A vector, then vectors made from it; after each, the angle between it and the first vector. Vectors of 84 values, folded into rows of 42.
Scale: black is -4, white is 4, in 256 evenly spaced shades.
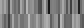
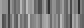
nearly parallel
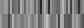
nearly parallel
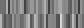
partly aligned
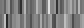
partly opposed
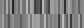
partly aligned
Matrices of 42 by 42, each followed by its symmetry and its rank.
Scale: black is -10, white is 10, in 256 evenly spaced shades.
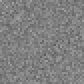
symmetric, full rank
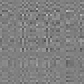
neither, rank three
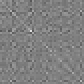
symmetric, rank five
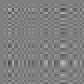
symmetric, rank one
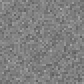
symmetric, full rank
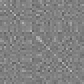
symmetric, rank five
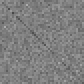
symmetric, full rank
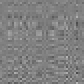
neither, rank three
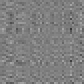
neither, rank three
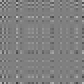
symmetric, rank one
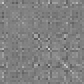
symmetric, rank five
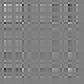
symmetric, rank one
